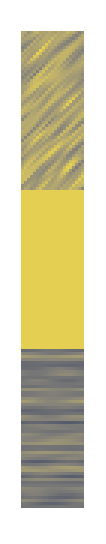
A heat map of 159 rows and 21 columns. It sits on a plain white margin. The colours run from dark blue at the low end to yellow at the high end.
The table splits into 3 rows of 1 panel. Panel 1,1: high, slanting up to the right. Panel 2,1: very high, flat. Panel 3,1: middling, streaked across.
